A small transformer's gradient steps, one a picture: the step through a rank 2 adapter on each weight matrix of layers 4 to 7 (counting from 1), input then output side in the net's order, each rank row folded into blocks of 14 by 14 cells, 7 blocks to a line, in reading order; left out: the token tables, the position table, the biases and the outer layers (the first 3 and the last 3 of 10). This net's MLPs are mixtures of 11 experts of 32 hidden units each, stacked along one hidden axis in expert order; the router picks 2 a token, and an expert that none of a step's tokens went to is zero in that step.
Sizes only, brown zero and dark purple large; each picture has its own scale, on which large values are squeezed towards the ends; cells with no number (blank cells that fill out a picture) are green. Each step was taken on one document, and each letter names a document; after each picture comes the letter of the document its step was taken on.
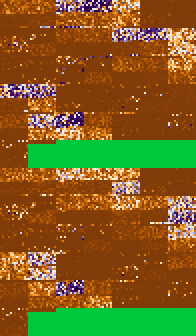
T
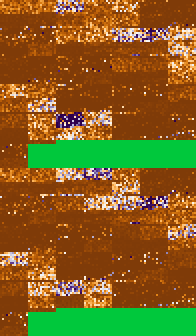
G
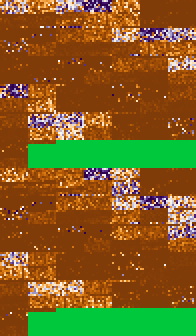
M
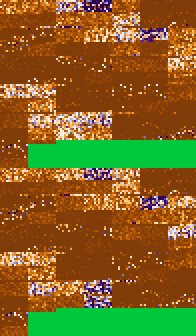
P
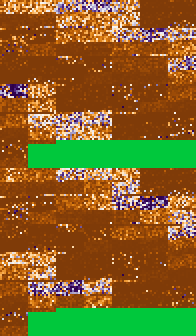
P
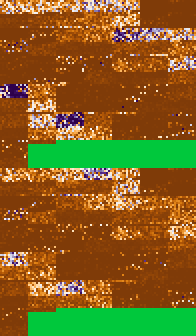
T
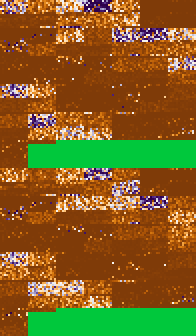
M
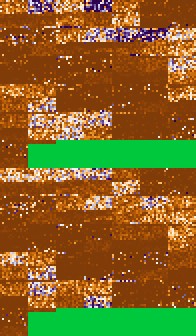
G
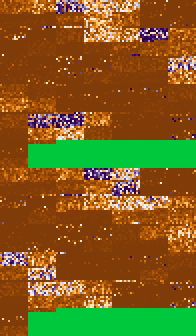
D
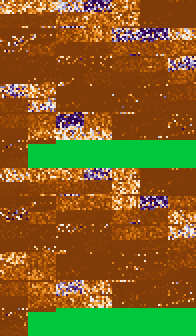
T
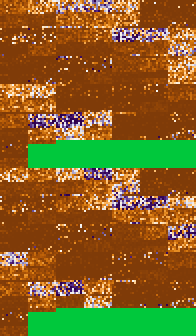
G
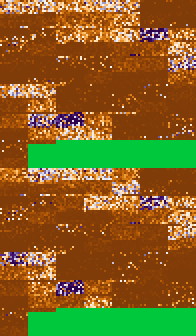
P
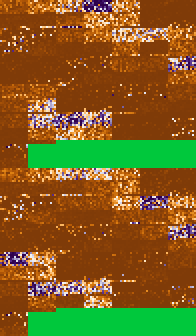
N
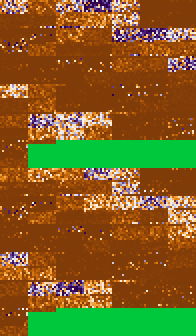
M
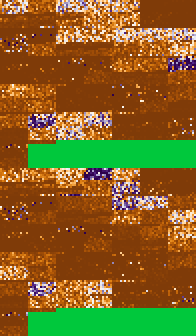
M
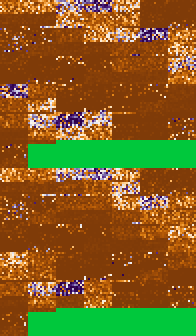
N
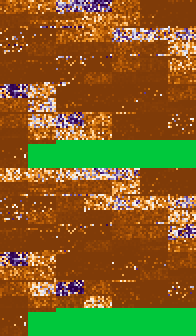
T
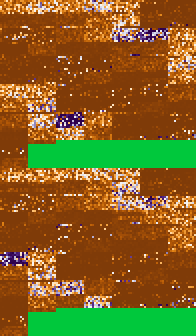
G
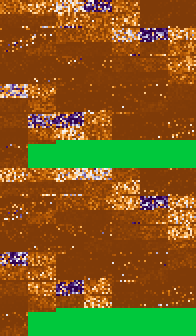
P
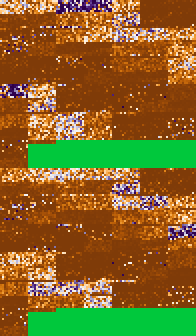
N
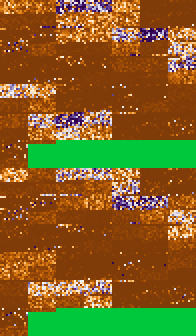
P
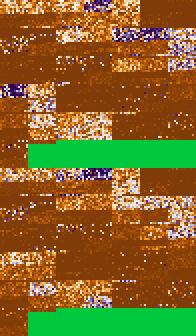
T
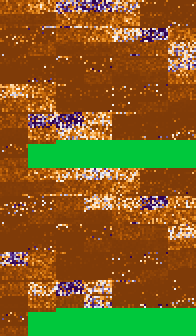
G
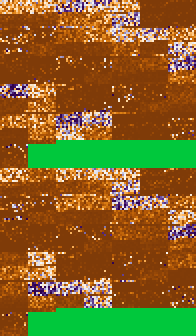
N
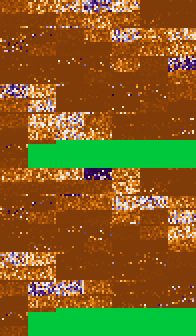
M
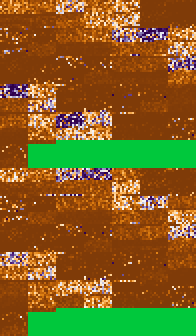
N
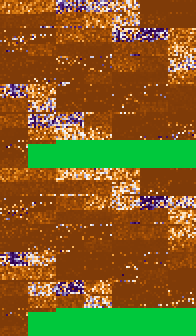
P
